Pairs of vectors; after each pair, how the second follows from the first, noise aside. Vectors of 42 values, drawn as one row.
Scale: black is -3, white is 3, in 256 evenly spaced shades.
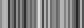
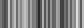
negated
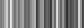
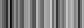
negated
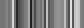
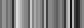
negated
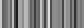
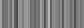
shrunk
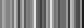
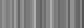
shrunk
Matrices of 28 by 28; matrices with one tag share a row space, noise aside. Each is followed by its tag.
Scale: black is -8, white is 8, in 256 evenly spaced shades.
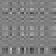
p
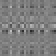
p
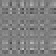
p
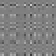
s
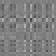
s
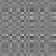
p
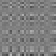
p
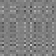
s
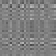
p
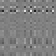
s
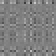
s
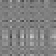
p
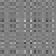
s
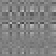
p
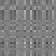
s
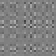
s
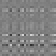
p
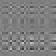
p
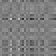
p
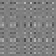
s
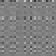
s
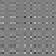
s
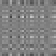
p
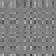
s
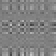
p
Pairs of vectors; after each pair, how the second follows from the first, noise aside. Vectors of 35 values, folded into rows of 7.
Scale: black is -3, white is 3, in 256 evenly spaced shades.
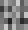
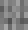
shrunk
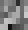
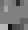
partly zeroed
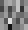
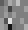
partly zeroed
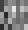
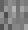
shrunk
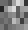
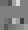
partly zeroed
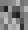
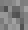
shrunk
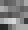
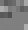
partly zeroed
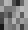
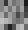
reversed
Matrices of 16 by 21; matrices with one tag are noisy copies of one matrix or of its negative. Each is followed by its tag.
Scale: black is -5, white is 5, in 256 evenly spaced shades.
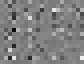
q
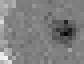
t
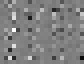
q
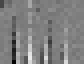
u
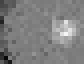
t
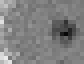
t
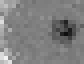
t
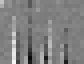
u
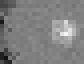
t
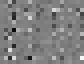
q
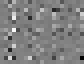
q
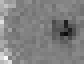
t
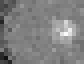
t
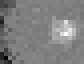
t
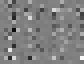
q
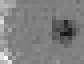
t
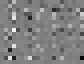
q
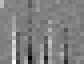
u
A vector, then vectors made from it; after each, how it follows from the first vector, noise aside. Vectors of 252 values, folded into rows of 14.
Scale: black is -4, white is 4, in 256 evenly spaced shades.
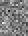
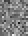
wrapped around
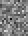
wrapped around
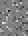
partly zeroed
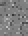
partly zeroed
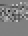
partly zeroed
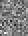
wrapped around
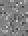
partly zeroed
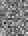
wrapped around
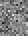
negated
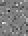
partly zeroed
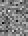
negated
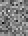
negated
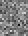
reversed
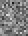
wrapped around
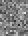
reversed
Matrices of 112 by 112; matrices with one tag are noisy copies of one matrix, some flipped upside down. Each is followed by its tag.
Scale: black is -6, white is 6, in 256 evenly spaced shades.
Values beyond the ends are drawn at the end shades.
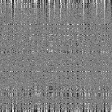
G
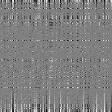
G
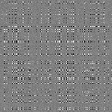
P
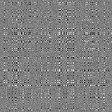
P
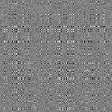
P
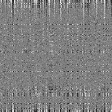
G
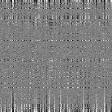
G
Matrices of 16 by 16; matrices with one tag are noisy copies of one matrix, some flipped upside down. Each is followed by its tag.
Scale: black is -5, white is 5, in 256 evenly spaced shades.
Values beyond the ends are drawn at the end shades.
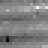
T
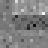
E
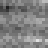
T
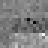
E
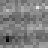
T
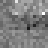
E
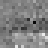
E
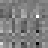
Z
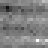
T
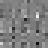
Z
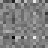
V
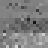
E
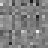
Z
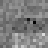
E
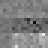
E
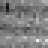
T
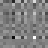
V
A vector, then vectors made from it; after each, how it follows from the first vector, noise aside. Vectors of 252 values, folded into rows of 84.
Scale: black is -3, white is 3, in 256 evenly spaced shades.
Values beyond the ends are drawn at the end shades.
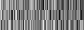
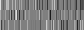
partly zeroed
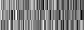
copied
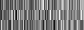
negated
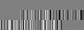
partly zeroed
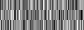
sign-scrambled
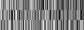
copied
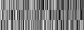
copied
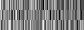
copied
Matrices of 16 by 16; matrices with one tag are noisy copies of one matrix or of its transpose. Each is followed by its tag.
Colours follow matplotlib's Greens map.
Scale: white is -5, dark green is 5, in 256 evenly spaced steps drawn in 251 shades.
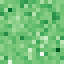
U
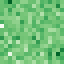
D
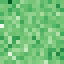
D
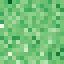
D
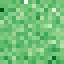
D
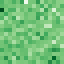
D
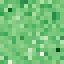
U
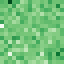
D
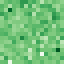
U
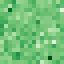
U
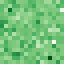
U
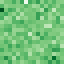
D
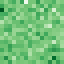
D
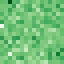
D
